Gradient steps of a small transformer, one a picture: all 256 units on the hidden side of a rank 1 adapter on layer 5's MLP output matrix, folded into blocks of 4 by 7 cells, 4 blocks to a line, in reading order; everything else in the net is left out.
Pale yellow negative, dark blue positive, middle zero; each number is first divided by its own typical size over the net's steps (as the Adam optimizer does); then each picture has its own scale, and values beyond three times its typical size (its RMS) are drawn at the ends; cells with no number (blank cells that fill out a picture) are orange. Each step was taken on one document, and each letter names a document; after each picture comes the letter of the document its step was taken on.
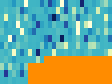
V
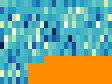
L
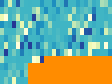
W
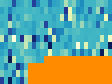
L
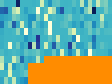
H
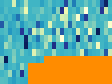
V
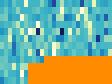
V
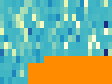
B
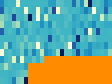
H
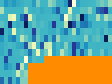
L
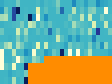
H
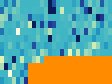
H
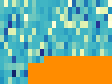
L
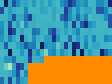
L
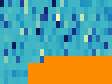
B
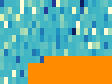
B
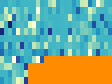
H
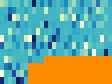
L
